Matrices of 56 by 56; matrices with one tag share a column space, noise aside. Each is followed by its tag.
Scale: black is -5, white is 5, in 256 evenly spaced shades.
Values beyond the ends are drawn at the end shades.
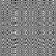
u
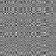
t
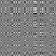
t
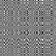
u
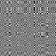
t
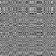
t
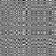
u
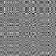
t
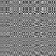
t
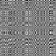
u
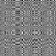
u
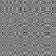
t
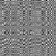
u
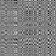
u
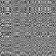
t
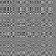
t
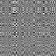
t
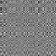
t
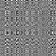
u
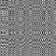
u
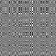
t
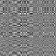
t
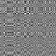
t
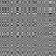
t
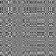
t
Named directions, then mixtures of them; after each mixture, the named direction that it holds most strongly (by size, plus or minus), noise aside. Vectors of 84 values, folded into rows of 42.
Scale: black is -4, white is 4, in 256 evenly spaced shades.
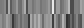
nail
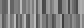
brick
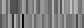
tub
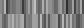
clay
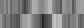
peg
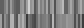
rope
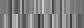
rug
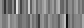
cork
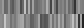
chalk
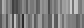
tub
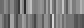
rope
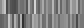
tub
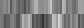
peg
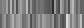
nail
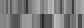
peg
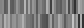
chalk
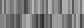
peg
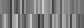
rug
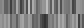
chalk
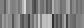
peg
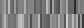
chalk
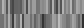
tub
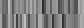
brick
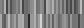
clay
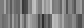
peg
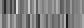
cork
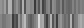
rug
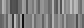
tub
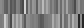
chalk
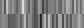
clay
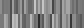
rug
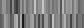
rug
